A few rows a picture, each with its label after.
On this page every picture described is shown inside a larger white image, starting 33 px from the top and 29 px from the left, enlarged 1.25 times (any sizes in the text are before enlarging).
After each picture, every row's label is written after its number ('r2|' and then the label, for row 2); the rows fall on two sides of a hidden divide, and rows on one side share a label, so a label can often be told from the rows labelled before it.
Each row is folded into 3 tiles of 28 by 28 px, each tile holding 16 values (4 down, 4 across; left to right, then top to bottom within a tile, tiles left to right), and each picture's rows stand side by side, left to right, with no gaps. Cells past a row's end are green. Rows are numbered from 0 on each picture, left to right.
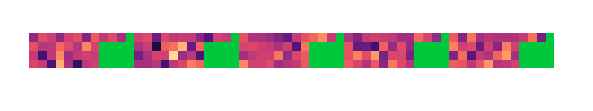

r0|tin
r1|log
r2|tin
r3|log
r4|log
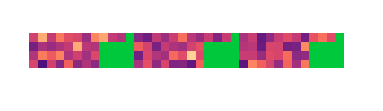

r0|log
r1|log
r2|log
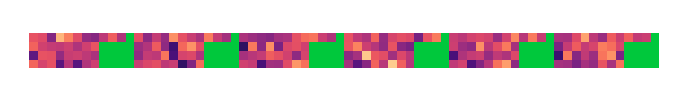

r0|log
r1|log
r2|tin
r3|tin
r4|tin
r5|log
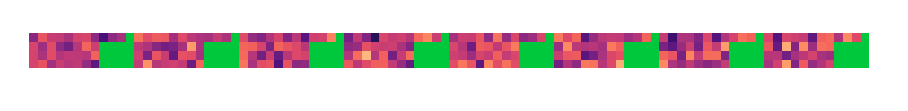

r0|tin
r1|log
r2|log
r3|tin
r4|log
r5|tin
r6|log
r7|log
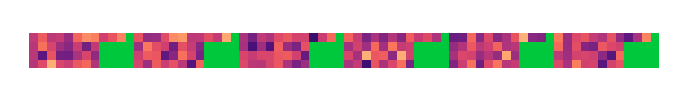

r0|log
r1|log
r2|log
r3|tin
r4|log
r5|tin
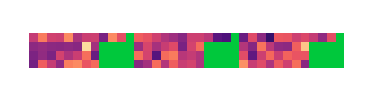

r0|log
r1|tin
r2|tin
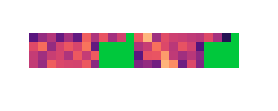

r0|tin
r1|tin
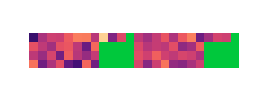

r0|tin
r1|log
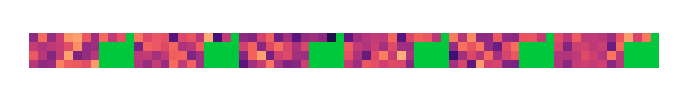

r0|tin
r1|tin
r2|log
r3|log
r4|tin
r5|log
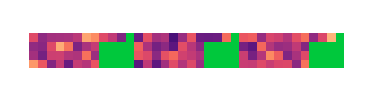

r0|tin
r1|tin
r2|tin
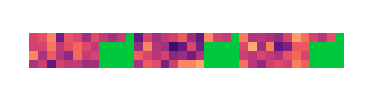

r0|tin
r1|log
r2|tin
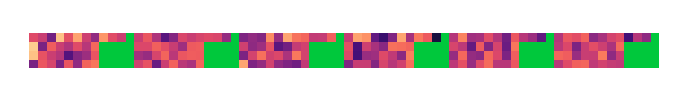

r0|log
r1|tin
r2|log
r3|tin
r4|tin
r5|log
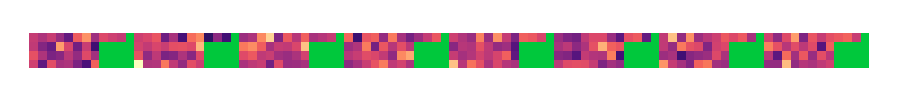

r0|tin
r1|tin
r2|log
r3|log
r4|log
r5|log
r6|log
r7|log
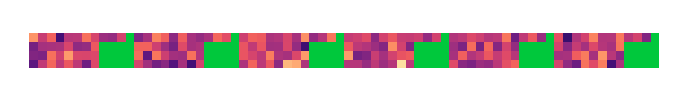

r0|tin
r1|log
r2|tin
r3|tin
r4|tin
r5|log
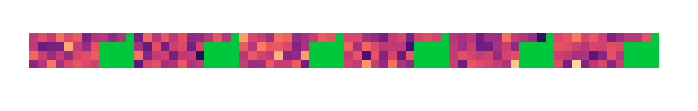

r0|log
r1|log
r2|tin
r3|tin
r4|tin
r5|log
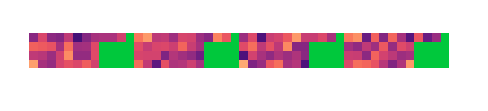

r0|tin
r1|tin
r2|tin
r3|log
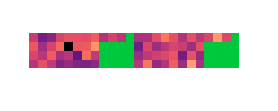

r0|log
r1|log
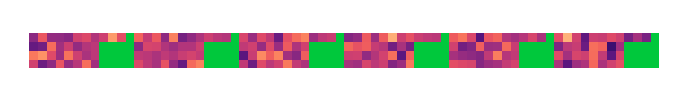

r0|tin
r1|tin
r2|tin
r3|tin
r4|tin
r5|tin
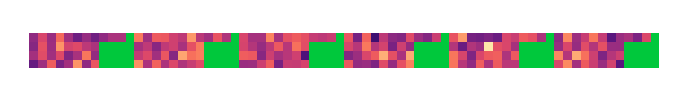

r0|log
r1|log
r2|log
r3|tin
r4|tin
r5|tin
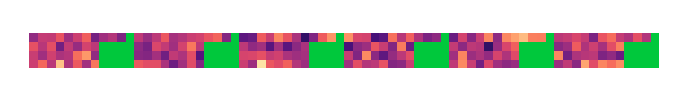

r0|log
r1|log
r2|log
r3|tin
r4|log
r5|tin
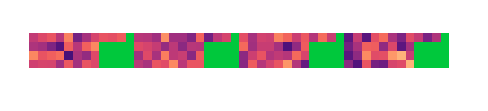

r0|log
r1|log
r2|log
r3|log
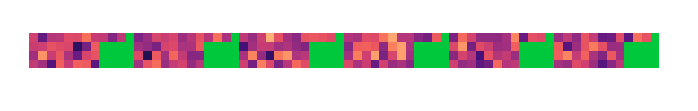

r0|tin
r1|log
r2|log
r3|log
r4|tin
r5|log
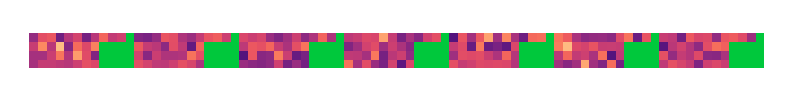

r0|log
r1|log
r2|tin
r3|log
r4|log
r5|tin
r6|log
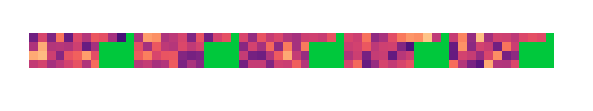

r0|log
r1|tin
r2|log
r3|tin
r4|log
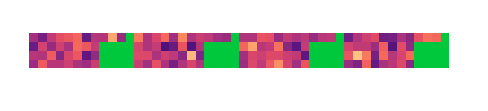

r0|log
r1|log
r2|log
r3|log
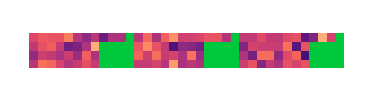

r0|log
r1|log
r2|log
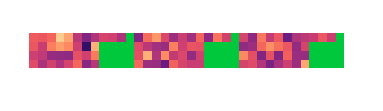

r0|log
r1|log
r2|log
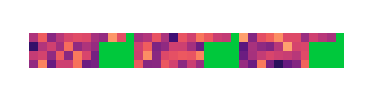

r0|log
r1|tin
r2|log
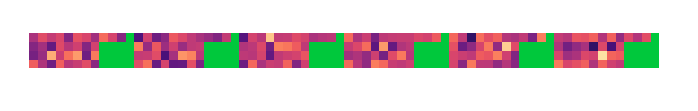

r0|tin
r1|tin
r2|log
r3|tin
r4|log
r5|log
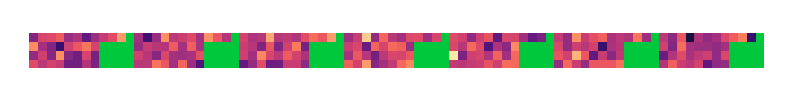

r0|log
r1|log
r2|log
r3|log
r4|tin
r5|log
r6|tin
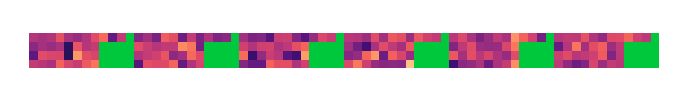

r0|log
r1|log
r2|tin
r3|log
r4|tin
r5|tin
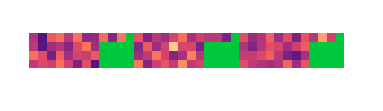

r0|log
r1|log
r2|log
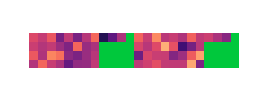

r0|tin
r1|tin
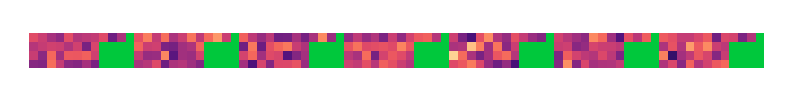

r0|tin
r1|log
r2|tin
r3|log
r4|log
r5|log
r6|tin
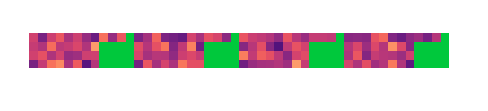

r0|log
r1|tin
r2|tin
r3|log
